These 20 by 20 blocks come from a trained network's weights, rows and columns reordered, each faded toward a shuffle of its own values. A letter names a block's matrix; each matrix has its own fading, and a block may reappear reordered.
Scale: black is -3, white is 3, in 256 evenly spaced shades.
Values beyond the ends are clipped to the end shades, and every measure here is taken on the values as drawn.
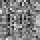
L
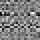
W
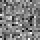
L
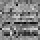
W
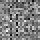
L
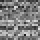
W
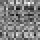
W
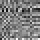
W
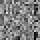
L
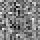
L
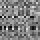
W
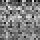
W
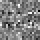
L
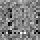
L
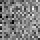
L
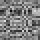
W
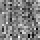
L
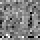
L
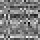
W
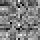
W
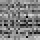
W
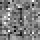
L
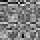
W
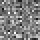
L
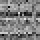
W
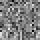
L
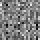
L
